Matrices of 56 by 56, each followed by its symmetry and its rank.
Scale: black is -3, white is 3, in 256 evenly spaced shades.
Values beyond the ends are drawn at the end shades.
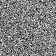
antisymmetric, full rank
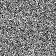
neither, full rank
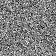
antisymmetric, full rank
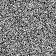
neither, full rank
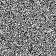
antisymmetric, full rank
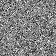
symmetric, full rank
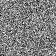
neither, full rank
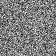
neither, full rank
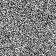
antisymmetric, full rank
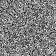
symmetric, full rank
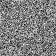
symmetric, full rank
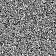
antisymmetric, full rank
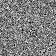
symmetric, full rank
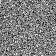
neither, full rank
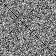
symmetric, full rank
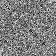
symmetric, full rank
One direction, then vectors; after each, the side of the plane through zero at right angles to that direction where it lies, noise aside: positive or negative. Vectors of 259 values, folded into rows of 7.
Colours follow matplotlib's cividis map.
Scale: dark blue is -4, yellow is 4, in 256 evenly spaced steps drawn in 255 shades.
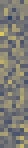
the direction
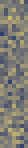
negative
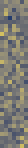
positive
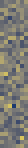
positive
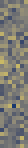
positive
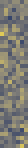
positive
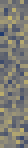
negative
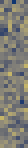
negative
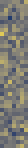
positive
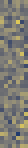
positive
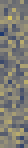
negative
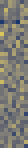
positive
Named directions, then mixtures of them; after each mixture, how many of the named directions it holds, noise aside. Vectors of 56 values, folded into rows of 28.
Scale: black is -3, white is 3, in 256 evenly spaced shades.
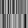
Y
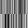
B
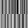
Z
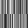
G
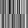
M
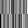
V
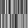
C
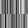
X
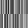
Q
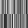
one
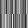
two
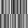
three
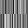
two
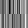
one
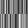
three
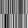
three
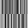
three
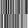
one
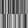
two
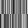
two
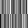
two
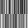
three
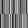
three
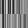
two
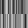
two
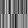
one
